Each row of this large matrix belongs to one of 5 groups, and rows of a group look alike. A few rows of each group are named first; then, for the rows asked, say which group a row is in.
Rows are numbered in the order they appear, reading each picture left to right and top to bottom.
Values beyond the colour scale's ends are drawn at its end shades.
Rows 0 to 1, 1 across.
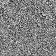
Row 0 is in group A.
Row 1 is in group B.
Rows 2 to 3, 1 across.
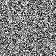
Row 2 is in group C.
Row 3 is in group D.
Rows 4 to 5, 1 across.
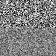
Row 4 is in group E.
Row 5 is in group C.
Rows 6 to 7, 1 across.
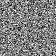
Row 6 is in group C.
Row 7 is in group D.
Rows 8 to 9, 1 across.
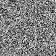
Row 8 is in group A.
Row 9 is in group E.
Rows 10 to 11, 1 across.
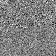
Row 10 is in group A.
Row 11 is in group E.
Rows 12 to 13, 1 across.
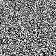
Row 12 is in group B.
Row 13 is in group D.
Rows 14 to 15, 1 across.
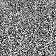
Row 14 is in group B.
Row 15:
C
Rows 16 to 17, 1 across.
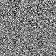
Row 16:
D
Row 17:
D
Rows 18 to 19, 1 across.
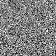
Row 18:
A
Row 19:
A
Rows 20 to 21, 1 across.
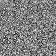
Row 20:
D
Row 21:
D
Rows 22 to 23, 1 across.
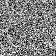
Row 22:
C
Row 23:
A
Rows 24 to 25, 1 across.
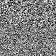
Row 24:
C
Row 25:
D
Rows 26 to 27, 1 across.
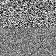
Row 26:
C
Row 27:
B
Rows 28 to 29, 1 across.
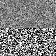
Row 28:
A
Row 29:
C
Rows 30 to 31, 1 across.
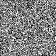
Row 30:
B
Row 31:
C
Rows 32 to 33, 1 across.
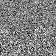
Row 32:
D
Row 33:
B
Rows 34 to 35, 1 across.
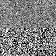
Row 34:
B
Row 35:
E
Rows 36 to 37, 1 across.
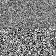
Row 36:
C
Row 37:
B
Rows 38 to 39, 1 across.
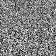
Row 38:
B
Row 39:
C
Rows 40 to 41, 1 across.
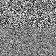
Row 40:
C
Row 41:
B
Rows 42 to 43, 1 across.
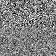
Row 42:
E
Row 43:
D
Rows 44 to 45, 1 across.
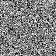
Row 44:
B
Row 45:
A
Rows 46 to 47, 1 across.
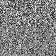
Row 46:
B
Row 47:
E
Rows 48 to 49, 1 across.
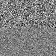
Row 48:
E
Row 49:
D
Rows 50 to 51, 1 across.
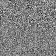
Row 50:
B
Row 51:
E
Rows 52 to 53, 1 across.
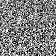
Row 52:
E
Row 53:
E
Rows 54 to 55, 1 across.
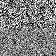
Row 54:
A
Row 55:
D
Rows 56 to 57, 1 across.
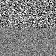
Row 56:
C
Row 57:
D
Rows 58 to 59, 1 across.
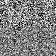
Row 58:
C
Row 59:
D
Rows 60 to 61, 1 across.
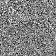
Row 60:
C
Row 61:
A
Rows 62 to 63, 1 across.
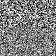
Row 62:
C
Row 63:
A
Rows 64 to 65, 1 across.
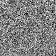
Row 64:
A
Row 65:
E
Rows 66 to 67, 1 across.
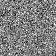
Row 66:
D
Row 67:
A
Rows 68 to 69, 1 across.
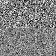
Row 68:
E
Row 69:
A
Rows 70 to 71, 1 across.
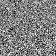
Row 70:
D
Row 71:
A
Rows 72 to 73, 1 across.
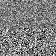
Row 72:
D
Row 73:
E
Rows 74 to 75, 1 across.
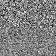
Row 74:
D
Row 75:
C
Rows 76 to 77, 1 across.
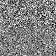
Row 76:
A
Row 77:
A
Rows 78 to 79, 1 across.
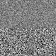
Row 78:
C
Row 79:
A
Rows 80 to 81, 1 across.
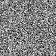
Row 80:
C
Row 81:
C
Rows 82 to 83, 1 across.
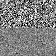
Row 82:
E
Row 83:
A
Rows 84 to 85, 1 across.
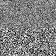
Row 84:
B
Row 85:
E
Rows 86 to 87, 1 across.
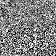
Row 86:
A
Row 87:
E
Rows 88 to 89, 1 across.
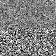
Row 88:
A
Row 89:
B
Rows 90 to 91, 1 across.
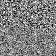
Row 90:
D
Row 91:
A
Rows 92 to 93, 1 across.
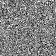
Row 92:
A
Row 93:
B
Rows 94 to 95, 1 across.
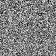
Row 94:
C
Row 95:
C
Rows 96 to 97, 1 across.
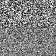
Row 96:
C
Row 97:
C
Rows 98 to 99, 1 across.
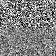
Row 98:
B
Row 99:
A
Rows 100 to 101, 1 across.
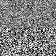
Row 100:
B
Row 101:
E
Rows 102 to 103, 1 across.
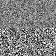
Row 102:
E
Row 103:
A
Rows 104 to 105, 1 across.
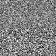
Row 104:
C
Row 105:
C
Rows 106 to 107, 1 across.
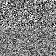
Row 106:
E
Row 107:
D
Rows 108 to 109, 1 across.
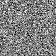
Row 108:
C
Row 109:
B
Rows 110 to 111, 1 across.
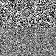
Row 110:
B
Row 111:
B
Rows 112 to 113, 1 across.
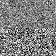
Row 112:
A
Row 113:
B
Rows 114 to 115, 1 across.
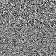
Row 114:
E
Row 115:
D
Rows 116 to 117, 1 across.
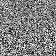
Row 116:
B
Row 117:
A
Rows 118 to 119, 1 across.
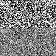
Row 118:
B
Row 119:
B
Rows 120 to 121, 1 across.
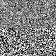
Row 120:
B
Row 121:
A
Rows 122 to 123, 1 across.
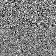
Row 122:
D
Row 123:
B
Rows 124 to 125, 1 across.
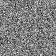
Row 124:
B
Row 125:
D
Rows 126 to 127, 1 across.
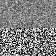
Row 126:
C
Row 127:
E
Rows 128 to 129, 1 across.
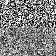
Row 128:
E
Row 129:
A
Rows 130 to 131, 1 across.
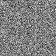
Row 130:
B
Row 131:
B
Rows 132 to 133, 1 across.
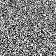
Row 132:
A
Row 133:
D
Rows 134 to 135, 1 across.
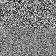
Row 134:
D
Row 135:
B
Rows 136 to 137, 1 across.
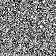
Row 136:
D
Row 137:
E
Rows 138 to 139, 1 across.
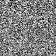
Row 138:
C
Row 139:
C
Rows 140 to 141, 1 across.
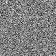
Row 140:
C
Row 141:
D
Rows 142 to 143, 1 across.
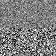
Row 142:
D
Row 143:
D
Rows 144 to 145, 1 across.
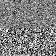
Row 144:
D
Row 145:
E
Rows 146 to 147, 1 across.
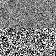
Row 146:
A
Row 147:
A
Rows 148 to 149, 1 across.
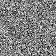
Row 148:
D
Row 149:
B
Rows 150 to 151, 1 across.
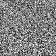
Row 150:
B
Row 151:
C
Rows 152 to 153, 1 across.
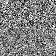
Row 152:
E
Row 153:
A
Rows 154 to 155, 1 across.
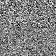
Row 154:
C
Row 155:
D
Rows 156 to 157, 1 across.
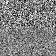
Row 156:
E
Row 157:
C
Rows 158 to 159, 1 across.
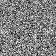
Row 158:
D
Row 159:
B
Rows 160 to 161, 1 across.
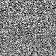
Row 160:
C
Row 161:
B
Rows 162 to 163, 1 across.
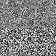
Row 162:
E
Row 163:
C
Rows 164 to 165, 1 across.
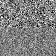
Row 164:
A
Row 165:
E
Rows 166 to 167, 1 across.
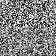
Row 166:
E
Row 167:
C
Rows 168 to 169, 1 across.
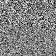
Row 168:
C
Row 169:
A
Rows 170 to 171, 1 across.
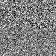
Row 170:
D
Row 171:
D
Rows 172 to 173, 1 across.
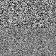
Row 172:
C
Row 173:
C
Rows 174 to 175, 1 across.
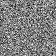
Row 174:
B
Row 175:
D
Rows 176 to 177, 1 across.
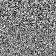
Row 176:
D
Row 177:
A
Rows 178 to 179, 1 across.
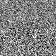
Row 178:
C
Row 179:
B
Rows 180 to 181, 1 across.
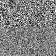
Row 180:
A
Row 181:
E
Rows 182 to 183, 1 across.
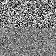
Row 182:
C
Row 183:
D
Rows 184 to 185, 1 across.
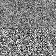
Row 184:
B
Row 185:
B
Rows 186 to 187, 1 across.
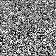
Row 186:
B
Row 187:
B
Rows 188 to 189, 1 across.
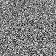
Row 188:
E
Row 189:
D
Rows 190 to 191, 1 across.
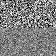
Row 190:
B
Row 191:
D
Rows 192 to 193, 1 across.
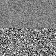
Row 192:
C
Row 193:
D
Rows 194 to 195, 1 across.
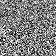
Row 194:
D
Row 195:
B
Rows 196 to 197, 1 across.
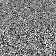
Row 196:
E
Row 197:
A
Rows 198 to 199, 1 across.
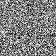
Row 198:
C
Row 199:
B
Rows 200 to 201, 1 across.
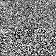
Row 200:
B
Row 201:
B
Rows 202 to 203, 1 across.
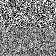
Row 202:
A
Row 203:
E
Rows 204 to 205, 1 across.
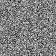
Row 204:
D
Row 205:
D
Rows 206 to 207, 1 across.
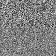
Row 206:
E
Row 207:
E
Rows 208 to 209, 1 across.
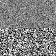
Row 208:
A
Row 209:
C
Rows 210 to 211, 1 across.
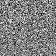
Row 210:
C
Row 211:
D
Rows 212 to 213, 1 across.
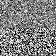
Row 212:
C
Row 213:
B
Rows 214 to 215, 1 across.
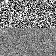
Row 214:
C
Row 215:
A
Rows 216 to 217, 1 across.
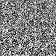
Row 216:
E
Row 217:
E
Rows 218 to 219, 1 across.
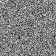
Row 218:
A
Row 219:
B
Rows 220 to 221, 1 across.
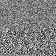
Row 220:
D
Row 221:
E
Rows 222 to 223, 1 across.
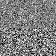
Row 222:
E
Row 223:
D
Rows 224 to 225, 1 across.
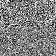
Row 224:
A
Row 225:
D
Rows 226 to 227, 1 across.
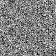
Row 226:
A
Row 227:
A
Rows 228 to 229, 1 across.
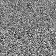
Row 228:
B
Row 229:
B
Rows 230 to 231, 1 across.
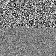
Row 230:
E
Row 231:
A
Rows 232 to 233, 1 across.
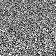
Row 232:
D
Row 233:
A
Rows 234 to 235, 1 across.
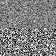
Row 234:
C
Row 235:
D
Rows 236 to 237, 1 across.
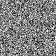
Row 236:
E
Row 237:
A
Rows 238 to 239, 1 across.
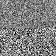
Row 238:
E
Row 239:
B
